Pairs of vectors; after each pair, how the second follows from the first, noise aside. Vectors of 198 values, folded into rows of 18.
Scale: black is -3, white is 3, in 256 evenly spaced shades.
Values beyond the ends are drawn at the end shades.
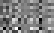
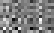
negated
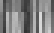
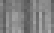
shrunk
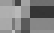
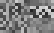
sign-scrambled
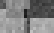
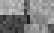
reversed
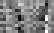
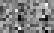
sign-scrambled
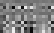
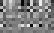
reversed
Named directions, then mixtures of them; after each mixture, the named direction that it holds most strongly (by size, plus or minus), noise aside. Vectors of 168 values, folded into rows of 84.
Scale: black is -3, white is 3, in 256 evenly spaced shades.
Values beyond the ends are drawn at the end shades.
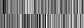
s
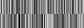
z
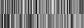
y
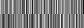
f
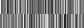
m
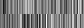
s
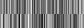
z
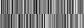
z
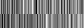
y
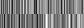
z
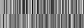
y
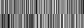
f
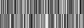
m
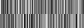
m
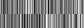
s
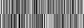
z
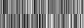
s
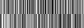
y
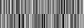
z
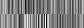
s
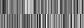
s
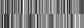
y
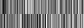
s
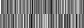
m
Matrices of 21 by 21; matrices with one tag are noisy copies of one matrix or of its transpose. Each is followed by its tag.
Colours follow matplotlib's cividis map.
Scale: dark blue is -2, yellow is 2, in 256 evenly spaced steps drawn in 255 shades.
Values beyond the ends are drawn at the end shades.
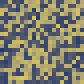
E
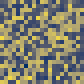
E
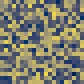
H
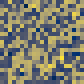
E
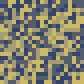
E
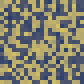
H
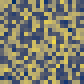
H
